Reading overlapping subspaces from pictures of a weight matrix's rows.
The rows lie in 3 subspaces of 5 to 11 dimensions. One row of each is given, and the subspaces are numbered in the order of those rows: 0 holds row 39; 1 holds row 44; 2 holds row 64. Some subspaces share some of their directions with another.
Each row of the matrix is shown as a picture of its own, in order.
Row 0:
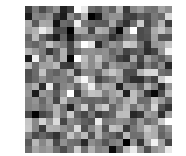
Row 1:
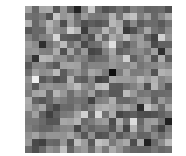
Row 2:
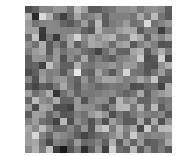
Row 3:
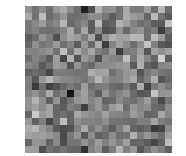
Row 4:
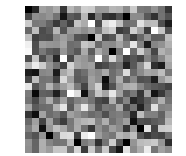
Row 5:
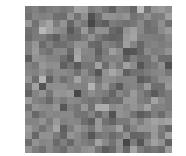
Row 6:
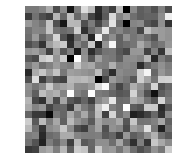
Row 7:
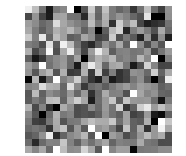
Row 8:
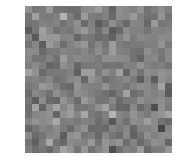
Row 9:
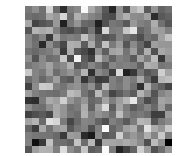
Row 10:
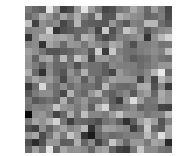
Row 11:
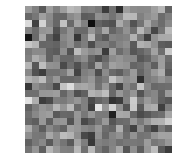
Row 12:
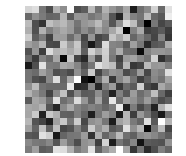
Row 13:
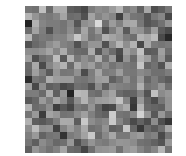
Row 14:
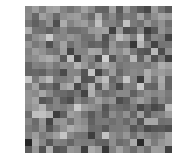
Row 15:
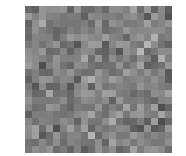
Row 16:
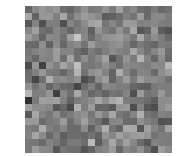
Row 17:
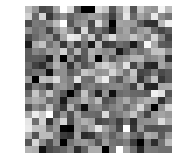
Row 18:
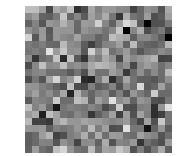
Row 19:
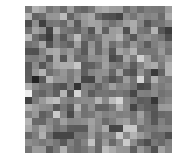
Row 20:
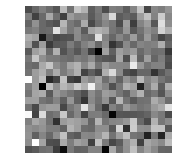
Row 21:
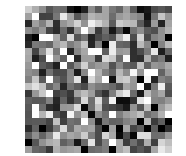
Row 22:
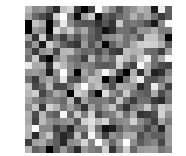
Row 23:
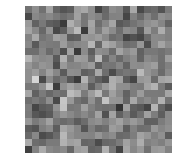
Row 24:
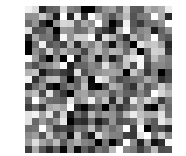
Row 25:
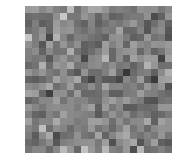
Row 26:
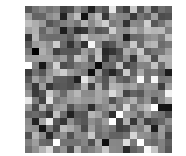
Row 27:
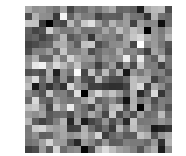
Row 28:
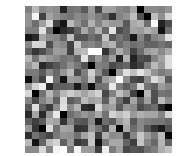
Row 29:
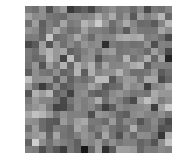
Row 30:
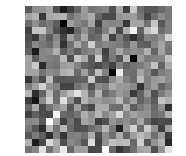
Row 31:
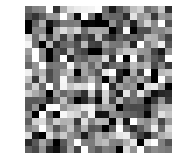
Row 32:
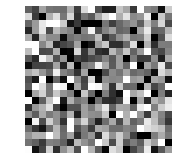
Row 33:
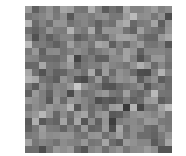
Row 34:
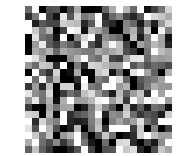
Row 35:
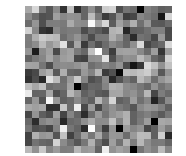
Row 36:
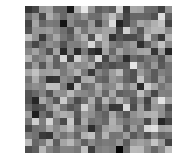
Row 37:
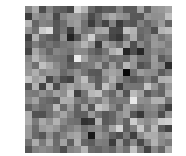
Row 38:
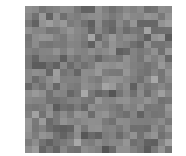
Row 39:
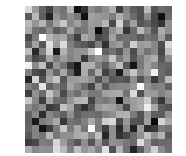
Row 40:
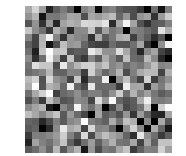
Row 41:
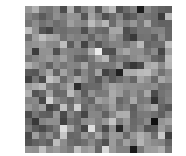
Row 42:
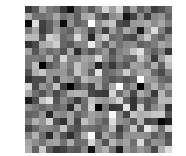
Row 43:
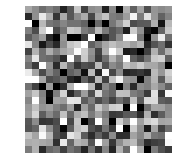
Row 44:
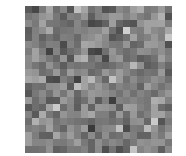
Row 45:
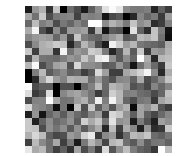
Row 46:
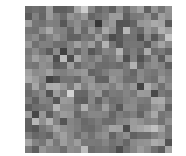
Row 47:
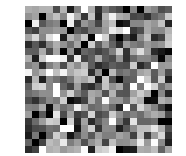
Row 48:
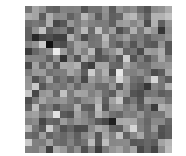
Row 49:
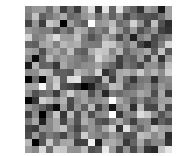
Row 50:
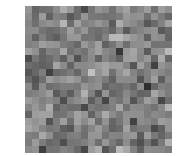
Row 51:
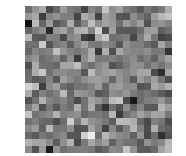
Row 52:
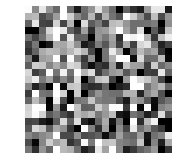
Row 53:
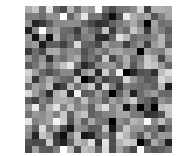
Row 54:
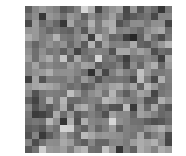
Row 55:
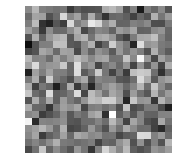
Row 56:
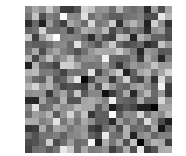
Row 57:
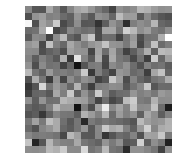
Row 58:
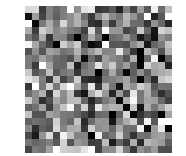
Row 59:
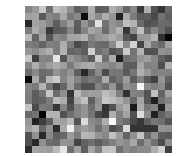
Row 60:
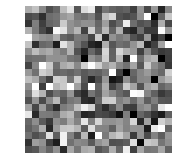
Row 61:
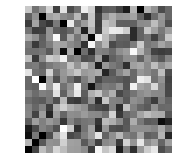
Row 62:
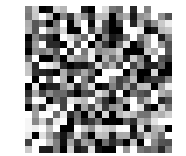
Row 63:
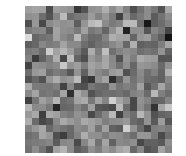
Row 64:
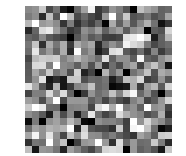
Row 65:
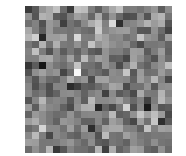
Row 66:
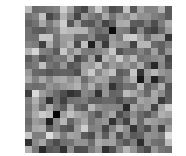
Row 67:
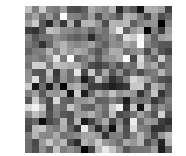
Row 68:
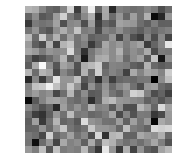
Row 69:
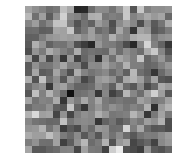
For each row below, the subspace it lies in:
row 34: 2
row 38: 2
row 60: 0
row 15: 1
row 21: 0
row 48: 0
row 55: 2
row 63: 1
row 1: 2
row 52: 2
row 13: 1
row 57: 0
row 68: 0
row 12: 0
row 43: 2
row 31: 0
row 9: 0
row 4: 2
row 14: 0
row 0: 2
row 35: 1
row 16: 0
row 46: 1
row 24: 2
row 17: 2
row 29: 0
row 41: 1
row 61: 2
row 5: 2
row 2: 0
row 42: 1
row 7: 0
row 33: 2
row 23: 2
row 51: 0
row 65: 0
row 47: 2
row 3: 1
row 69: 2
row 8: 0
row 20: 0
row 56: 0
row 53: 0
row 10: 0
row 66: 0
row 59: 1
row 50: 2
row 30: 0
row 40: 0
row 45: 2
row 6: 2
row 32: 2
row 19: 0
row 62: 2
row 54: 1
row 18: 1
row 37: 2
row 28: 0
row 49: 0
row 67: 2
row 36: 1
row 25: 0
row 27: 2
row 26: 0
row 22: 0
